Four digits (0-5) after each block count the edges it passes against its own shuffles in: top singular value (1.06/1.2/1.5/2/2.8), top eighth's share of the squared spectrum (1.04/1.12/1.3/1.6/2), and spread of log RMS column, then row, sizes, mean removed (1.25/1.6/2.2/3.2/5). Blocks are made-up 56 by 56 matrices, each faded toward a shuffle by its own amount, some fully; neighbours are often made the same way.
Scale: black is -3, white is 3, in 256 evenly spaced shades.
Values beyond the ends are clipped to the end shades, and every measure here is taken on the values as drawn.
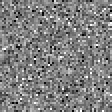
0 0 0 0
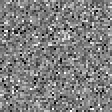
0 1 0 0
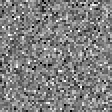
0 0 0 0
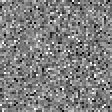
0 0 0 0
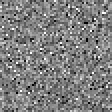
0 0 0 0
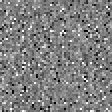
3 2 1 0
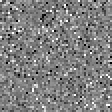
0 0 0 0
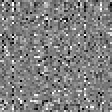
4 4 2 2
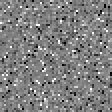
0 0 0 0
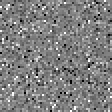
2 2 1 0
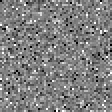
1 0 0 0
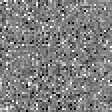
3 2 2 1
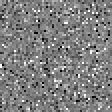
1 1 0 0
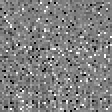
2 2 0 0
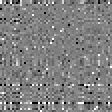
4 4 2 2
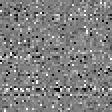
4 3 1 2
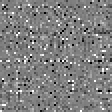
3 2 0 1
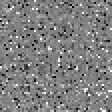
2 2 0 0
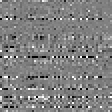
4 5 2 4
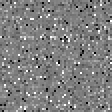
1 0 0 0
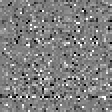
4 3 1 2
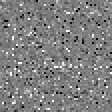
1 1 0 0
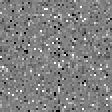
2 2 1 0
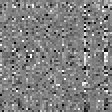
4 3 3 1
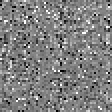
3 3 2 1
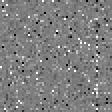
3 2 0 0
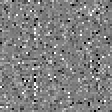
2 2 1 0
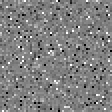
0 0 0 0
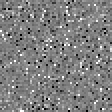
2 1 0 0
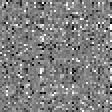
4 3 2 1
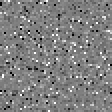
0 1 0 0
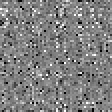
4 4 2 2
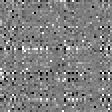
4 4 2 3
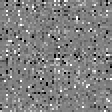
3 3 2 1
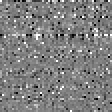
4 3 1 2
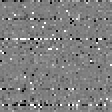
4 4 1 2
